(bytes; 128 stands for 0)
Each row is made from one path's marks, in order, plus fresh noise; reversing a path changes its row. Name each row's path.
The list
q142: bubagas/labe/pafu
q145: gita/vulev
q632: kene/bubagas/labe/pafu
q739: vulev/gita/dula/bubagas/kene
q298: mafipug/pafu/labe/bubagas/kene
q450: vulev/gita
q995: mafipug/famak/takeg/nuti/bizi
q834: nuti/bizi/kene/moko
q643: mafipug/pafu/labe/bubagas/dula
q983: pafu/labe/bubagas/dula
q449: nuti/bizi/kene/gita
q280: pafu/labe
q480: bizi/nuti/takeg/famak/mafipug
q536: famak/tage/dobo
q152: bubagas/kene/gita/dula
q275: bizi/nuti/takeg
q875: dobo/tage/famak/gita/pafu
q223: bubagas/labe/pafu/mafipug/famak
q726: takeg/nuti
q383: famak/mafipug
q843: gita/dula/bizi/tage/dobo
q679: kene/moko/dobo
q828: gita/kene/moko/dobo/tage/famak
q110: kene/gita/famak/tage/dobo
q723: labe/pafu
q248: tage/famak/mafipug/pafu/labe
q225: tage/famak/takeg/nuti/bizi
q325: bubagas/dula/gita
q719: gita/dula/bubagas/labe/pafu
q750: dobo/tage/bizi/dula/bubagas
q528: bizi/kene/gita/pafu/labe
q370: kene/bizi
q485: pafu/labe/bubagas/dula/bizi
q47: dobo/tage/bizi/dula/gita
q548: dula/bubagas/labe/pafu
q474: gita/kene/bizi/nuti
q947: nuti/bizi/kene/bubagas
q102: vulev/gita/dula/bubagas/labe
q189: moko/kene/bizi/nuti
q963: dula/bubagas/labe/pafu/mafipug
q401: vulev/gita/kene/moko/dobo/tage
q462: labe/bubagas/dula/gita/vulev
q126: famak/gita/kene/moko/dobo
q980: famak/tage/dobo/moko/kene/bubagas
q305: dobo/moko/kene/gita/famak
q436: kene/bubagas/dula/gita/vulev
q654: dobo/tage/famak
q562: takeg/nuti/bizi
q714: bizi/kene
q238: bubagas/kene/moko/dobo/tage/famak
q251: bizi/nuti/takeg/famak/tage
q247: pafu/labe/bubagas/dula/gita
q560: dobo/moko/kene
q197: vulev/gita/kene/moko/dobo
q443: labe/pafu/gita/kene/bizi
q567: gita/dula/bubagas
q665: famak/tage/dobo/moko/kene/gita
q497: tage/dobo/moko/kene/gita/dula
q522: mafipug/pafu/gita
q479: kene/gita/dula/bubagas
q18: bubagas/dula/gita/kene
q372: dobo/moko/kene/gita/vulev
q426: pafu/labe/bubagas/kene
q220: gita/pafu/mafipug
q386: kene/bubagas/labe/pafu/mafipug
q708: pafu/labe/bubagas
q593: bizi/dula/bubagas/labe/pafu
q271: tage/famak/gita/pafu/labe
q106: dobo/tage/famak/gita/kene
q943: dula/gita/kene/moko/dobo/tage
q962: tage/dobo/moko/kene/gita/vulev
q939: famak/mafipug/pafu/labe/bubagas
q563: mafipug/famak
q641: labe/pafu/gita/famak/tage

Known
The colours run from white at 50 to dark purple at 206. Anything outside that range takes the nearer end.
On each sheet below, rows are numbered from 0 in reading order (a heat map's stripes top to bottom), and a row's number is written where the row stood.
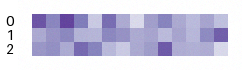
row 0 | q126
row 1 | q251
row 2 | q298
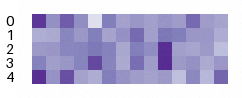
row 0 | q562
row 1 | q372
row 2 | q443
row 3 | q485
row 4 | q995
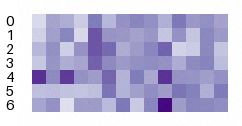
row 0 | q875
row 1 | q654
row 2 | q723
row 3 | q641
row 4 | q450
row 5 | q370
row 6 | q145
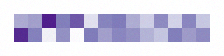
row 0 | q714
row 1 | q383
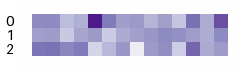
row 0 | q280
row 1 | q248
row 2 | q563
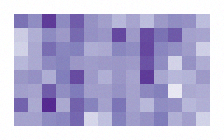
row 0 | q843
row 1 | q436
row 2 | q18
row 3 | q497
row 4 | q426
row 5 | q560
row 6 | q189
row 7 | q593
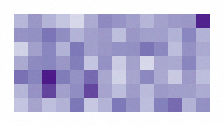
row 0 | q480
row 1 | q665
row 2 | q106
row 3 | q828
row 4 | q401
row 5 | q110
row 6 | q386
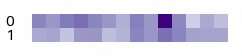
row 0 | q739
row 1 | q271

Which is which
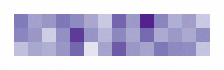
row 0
q102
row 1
q708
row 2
q528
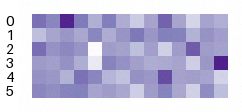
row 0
q197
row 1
q305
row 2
q726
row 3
q275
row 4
q643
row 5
q980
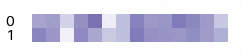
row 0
q719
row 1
q939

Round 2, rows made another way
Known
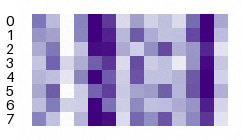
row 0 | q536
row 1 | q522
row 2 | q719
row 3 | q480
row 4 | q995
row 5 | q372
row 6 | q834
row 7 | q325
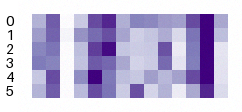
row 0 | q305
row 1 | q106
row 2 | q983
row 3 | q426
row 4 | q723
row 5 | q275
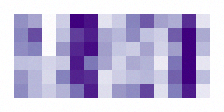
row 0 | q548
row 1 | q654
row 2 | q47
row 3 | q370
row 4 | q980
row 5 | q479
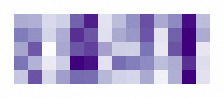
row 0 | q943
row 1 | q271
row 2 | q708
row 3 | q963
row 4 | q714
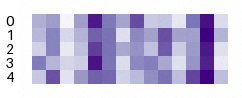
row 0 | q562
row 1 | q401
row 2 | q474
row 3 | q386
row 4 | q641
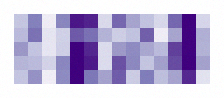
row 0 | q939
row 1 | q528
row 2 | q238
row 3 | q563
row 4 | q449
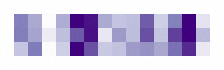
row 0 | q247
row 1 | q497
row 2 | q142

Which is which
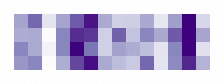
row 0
q750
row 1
q126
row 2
q298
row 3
q843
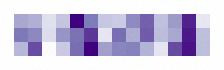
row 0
q632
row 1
q739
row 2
q220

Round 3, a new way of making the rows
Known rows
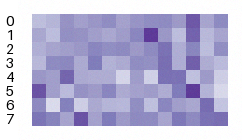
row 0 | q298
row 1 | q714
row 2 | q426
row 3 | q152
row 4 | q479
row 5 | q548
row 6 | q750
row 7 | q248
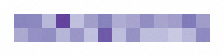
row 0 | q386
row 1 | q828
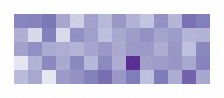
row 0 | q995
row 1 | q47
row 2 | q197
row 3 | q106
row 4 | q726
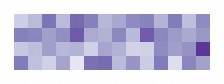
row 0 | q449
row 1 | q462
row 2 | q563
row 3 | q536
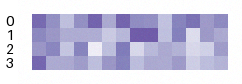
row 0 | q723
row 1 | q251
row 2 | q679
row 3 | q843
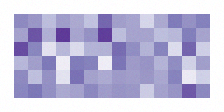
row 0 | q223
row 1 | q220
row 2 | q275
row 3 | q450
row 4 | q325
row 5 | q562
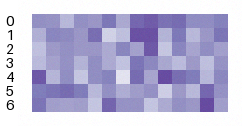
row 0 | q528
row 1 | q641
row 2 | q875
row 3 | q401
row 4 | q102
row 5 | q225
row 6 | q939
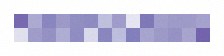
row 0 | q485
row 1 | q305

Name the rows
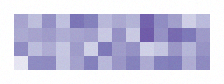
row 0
q247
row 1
q643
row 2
q238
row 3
q522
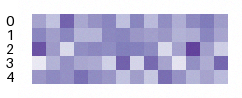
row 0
q947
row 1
q980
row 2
q142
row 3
q560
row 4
q436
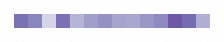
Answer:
q963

